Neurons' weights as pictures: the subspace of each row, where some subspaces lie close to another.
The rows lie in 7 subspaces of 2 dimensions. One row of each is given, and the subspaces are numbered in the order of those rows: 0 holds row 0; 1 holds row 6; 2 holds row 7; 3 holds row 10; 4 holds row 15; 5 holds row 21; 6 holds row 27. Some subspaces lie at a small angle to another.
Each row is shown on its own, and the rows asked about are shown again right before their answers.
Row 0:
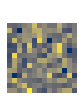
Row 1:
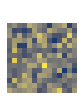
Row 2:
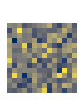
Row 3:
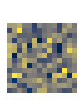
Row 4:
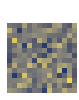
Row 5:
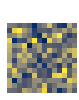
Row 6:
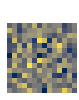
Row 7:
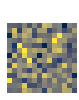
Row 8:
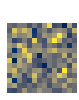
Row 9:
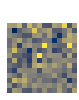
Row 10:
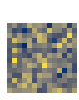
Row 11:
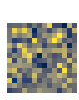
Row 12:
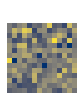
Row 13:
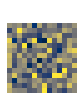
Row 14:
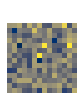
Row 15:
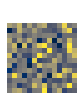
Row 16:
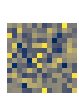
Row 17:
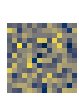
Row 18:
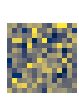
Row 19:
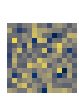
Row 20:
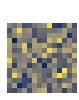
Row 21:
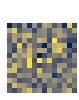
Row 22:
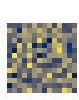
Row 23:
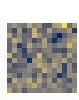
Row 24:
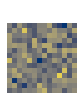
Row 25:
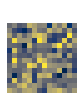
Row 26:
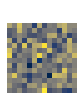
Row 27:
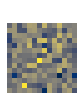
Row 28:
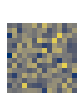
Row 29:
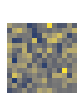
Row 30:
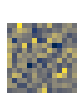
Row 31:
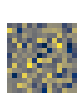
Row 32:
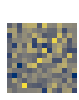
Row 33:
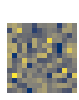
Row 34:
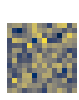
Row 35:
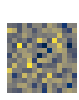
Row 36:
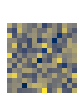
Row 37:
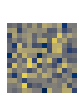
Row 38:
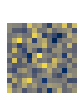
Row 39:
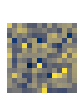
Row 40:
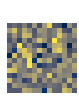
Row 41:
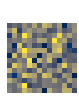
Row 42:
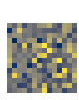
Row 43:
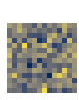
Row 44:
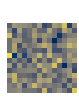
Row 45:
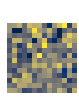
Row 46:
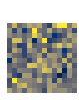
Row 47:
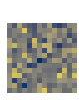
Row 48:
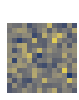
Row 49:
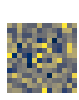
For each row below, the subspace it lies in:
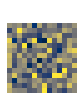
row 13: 5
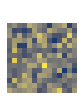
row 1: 3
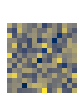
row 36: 6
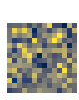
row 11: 1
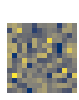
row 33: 0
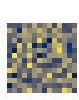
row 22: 0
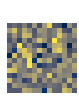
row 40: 1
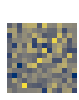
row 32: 6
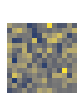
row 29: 0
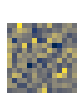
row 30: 1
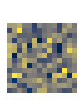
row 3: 0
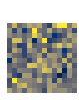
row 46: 2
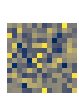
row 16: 2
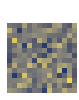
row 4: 4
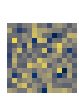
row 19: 1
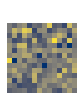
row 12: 3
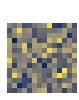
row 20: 4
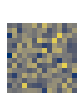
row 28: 6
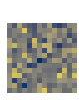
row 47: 6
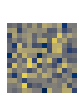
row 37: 2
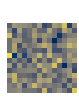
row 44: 6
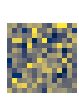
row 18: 2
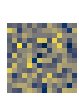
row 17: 4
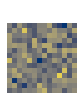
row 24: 6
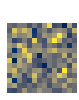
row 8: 1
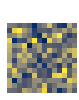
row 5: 5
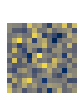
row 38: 0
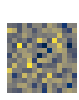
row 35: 4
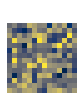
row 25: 3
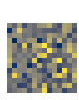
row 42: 4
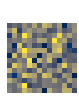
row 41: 2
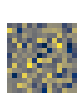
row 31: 4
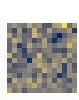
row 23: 2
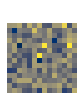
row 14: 5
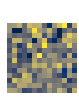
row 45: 5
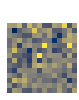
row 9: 5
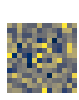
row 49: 1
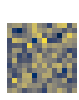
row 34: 5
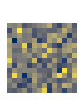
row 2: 4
